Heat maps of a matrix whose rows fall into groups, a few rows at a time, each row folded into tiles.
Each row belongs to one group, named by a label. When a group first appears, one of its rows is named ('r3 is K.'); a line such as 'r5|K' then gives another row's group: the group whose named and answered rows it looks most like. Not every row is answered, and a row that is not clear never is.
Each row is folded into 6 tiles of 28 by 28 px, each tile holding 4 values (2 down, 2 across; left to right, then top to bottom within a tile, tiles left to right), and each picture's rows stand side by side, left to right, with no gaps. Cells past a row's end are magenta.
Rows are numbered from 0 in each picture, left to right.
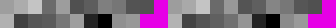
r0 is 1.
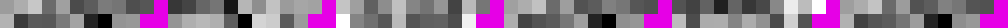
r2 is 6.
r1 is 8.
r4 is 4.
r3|1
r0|1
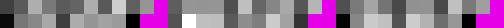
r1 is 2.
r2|2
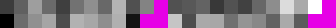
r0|2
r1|4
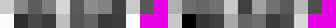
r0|6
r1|6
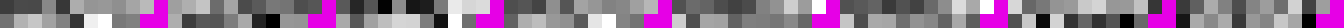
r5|4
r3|8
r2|4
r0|8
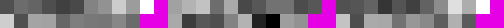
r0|4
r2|4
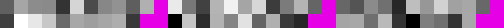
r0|2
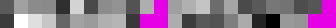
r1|1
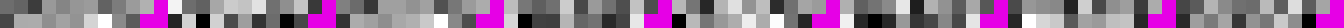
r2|8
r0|8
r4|8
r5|6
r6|2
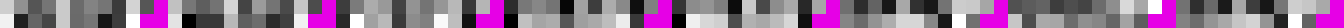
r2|2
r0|6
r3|2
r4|2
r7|4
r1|6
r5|4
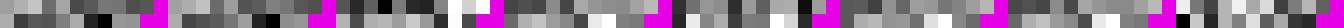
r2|4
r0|1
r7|8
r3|8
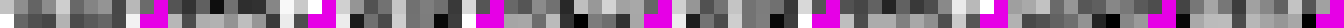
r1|4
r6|1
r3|8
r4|6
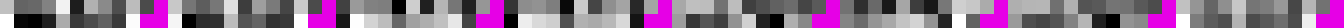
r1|6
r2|2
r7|6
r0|6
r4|1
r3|2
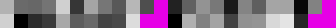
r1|2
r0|6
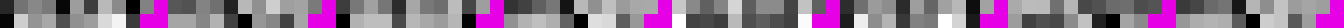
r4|6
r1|8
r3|8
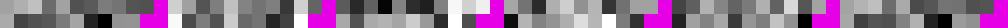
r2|4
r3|8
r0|1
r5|1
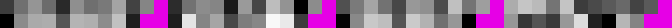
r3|1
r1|2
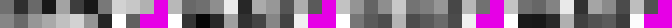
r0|4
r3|6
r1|6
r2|6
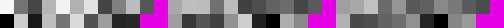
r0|8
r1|1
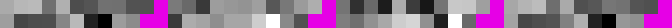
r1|8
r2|4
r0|1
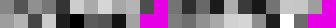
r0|8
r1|4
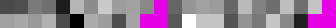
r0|8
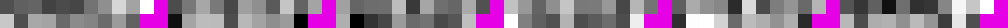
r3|6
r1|2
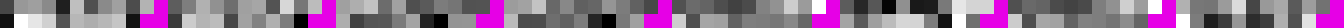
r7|6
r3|1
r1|2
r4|4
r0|2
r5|4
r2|1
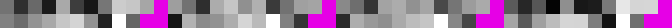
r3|4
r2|8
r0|4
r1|8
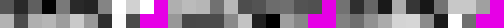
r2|4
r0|4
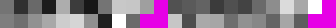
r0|4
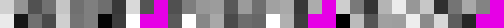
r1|2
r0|6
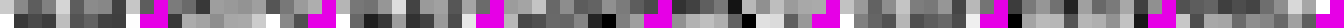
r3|1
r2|6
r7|4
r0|6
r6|2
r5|6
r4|8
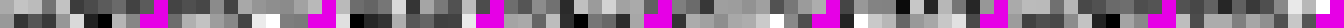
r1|8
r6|1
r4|8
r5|2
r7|4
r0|1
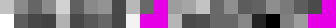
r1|1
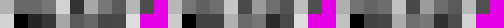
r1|6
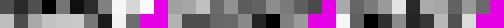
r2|6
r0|4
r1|1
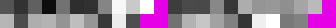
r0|4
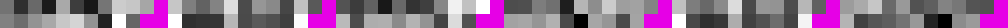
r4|6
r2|4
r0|4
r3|8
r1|6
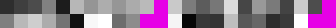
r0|8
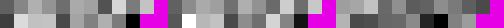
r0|2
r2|1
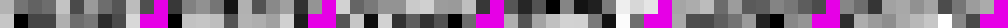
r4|1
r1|2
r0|6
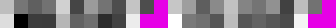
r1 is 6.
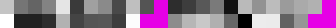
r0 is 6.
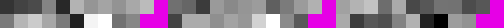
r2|1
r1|8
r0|8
